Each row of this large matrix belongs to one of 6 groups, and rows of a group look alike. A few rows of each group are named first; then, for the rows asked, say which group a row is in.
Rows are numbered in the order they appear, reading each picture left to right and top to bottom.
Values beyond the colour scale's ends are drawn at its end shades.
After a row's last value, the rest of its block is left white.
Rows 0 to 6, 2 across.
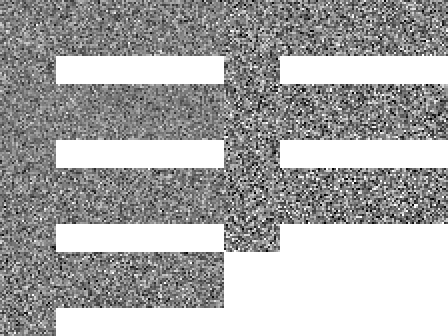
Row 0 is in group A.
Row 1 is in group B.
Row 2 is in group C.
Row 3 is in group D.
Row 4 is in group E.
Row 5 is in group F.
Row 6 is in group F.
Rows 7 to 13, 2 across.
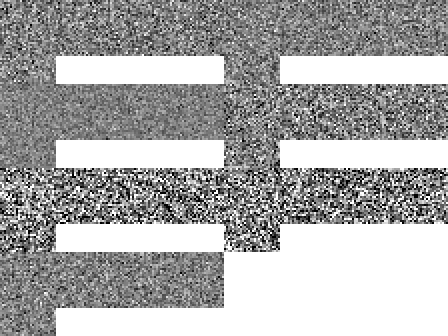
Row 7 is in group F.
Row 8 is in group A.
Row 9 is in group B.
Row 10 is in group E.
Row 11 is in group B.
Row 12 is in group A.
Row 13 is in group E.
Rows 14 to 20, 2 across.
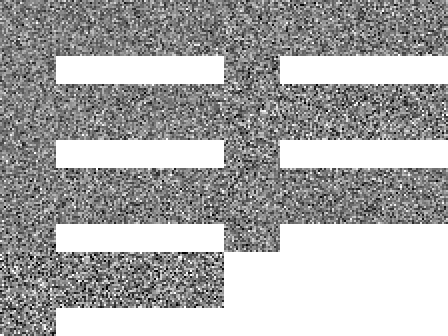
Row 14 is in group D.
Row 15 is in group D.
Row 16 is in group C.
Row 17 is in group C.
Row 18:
E
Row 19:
F
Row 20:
F
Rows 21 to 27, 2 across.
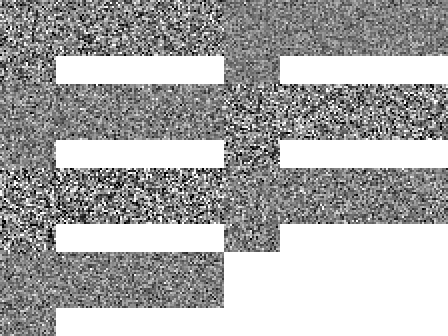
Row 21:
B
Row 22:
D
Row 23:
E
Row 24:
D
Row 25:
A
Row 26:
B
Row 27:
F
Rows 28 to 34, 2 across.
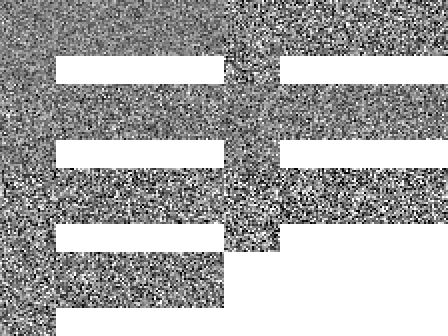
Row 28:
D
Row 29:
F
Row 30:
B
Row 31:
C
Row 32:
A
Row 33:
A
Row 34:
A
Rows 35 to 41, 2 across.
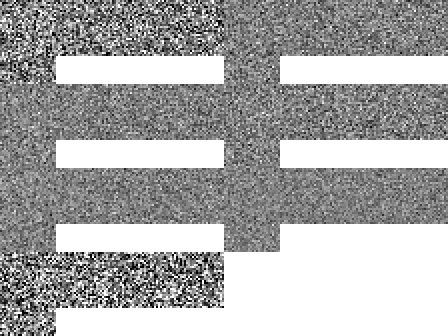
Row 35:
B
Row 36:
F
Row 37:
F
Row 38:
F
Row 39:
B
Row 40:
F
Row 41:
C
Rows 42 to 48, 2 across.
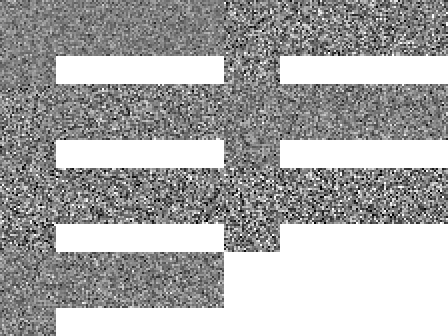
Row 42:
B
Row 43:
E
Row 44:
B
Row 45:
C
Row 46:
D
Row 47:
F
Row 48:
C
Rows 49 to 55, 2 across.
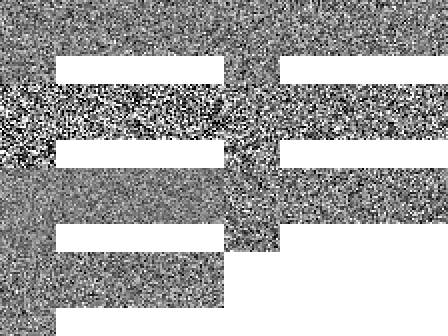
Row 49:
D
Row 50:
E
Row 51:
D
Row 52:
B
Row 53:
B
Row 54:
D
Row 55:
C
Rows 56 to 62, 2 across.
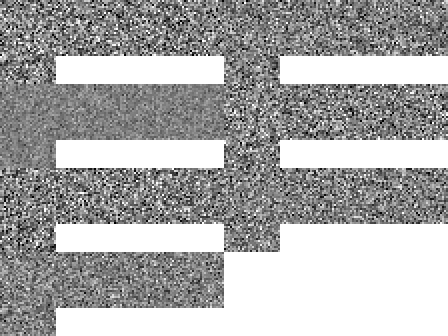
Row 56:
B
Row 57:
D
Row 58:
E
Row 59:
B
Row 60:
E
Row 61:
F
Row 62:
B
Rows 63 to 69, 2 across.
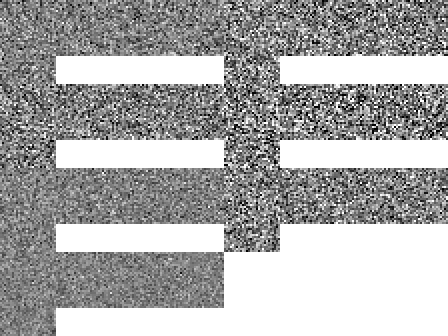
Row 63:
D
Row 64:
C
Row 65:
D
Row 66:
D
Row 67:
B
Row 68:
B
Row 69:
E
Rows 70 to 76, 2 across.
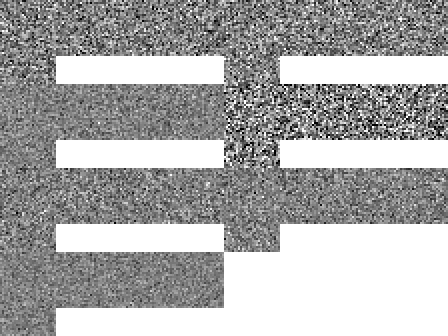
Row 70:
D
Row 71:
F
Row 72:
B
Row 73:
E
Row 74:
E
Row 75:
F
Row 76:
D
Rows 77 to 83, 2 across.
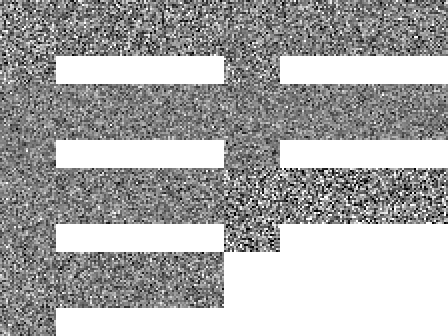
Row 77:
A
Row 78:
F
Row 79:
E
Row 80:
D
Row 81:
B
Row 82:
C
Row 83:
A
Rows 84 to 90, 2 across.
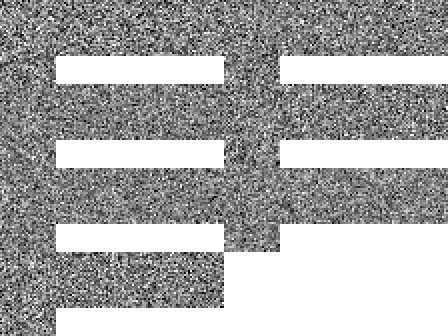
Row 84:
B
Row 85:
B
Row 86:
F
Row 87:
E
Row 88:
D
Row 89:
E
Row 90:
F
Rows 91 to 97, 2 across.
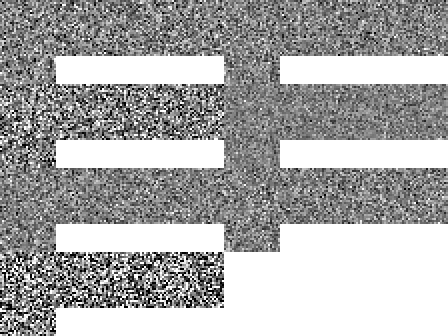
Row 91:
E
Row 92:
A
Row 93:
B
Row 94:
A
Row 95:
E
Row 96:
A
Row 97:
F
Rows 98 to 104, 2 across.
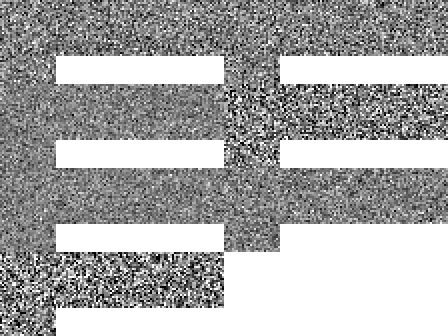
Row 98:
F
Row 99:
E
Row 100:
C
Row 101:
F
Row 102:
E
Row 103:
D
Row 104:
E
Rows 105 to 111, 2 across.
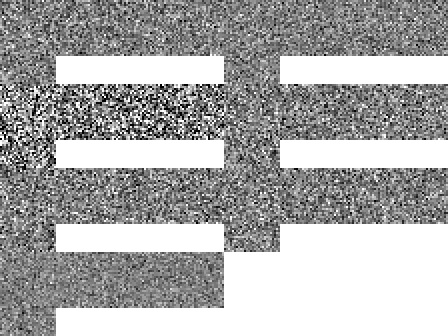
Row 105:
A
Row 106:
F
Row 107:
B
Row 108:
A
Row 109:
D
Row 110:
A
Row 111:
C
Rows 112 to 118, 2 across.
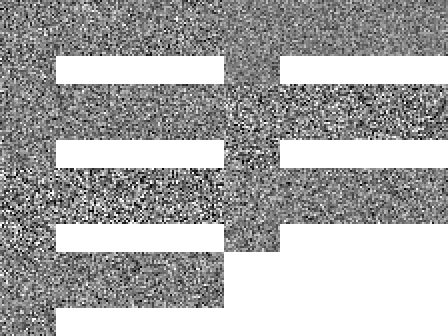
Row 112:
F
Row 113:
A
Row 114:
F
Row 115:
D
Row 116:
C
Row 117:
B
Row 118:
D
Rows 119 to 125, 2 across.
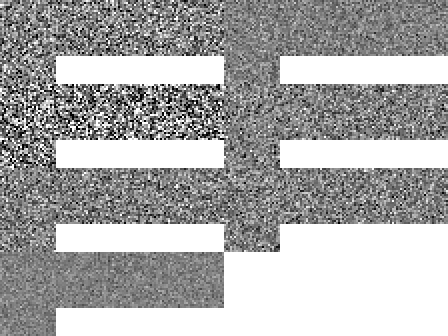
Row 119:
F
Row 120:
A
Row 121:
C
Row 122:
E
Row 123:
F
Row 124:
E
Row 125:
A
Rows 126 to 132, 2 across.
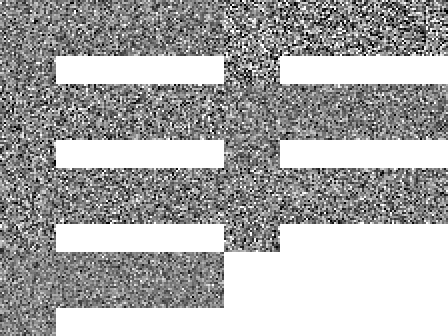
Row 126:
E
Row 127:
B
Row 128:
E
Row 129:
D
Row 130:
B
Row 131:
E
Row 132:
B
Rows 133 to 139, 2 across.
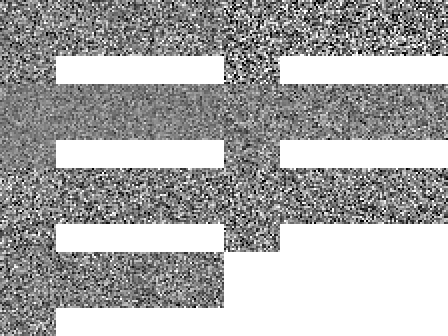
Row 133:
C
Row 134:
C
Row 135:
C
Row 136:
C
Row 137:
B
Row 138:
F
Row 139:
F
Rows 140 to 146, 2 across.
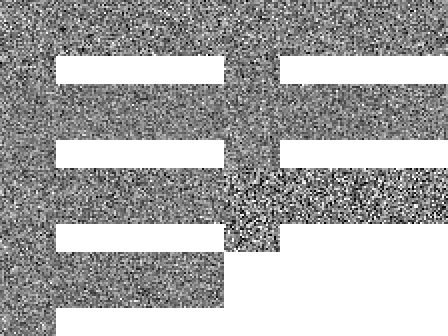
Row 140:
B
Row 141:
D
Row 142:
D
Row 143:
A
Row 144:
A
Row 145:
F
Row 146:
F
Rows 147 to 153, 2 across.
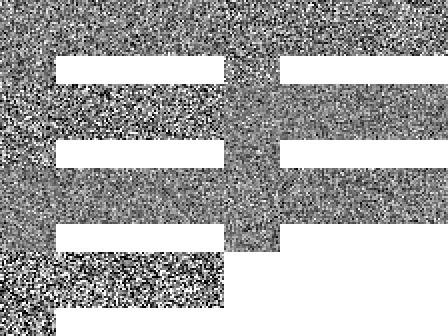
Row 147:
E
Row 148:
F
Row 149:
F
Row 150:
D
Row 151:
A
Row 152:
A
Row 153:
C
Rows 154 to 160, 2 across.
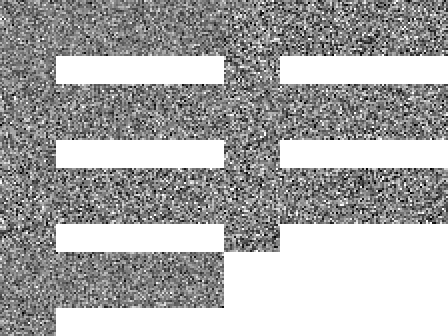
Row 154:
D
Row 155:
F
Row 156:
A
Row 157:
B
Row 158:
B
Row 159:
D
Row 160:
C
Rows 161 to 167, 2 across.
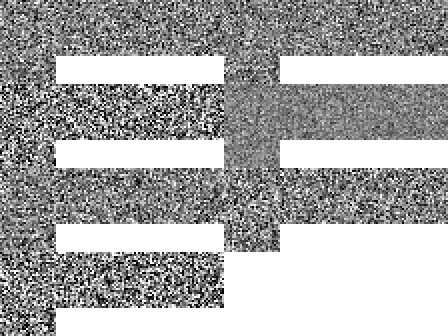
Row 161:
D
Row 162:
D
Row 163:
E
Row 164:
B
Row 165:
D
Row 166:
A
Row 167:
D
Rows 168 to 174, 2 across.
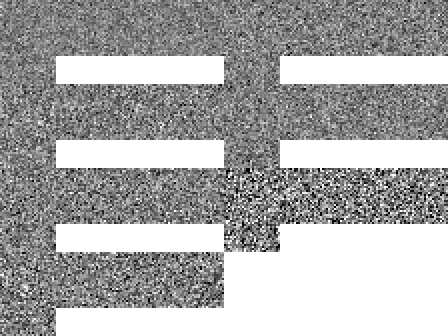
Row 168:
C
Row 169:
B
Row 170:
A
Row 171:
D
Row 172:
E
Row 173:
E
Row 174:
D
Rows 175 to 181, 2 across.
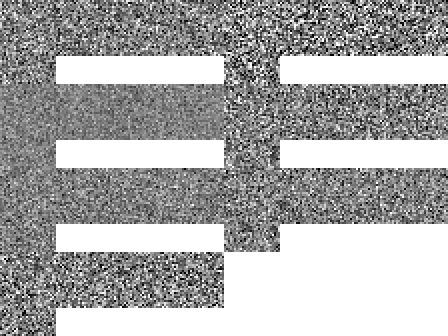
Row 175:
A
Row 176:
B
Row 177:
A
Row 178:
A
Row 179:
F
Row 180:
E
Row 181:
C
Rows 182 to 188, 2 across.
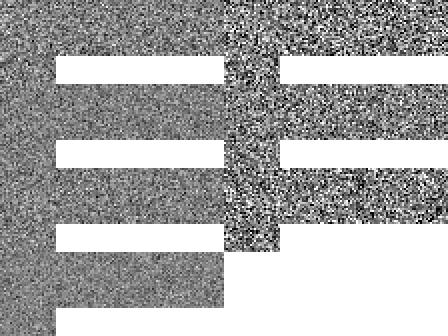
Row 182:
B
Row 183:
B
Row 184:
F
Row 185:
F
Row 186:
F
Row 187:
D
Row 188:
E
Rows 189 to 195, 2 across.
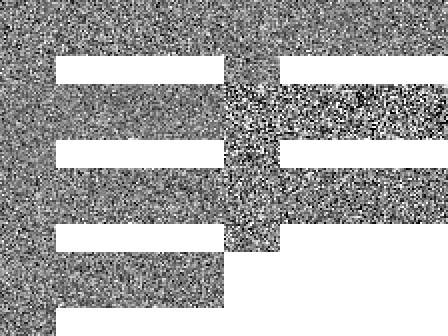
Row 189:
E
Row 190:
C
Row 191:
C
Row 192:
D
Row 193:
C
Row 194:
F
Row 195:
B
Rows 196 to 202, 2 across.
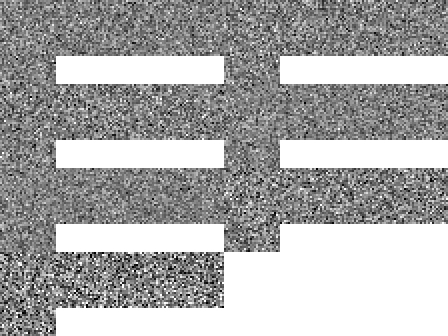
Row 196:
A
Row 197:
A
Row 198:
E
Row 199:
B
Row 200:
B
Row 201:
B
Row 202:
C
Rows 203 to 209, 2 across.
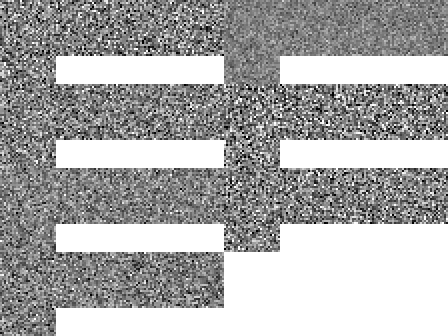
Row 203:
F
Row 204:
C
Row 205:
F
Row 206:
F
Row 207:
E
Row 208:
F
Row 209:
D
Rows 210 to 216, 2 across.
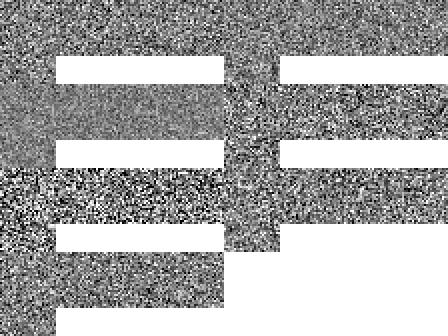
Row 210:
F
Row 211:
A
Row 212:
A
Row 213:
D
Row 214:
C
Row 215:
A
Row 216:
F
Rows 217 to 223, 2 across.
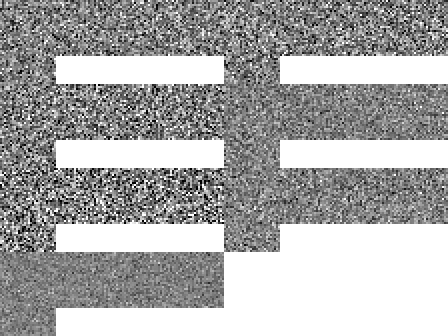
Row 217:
E
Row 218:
B
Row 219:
E
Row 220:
F
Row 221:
C
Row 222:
C
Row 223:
D
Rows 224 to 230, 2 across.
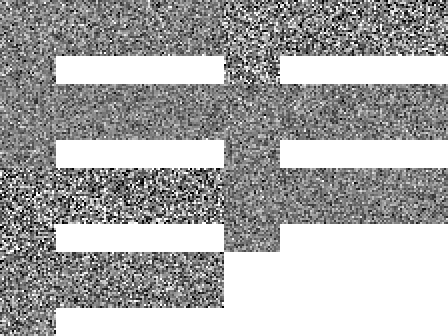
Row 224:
E
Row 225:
A
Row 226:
D
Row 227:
A
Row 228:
C
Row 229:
F
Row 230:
F
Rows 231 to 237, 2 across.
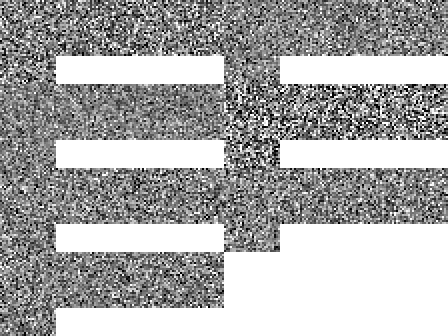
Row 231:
A
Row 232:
C
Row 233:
C
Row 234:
A
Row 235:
D
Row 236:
E
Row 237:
B
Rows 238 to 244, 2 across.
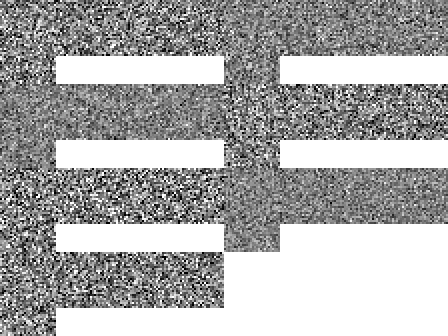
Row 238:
B
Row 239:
B
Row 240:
E
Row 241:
F
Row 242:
B
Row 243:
F
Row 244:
A
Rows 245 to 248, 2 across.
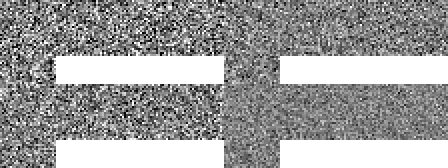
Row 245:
E
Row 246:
D
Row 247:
C
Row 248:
B
